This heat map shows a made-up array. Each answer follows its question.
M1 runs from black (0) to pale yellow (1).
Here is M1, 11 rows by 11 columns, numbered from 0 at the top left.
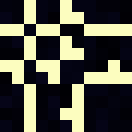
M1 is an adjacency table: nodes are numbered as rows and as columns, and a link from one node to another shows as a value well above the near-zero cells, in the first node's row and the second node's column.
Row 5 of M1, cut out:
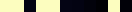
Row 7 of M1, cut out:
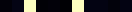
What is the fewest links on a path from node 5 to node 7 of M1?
3
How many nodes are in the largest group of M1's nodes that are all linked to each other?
2
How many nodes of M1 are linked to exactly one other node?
0
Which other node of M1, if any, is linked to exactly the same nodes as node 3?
node 0
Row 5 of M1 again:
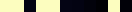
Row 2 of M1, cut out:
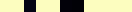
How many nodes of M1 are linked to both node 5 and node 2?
5
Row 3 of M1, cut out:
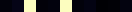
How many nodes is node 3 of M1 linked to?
2
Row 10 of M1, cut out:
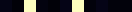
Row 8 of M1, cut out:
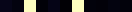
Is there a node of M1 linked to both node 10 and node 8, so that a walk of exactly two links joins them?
yes
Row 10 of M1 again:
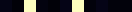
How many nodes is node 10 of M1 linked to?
2
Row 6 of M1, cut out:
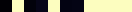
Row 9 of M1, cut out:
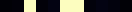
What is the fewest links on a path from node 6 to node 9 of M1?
1
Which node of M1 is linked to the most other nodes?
node 2
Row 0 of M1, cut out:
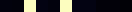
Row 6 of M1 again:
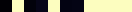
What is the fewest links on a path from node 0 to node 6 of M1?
3
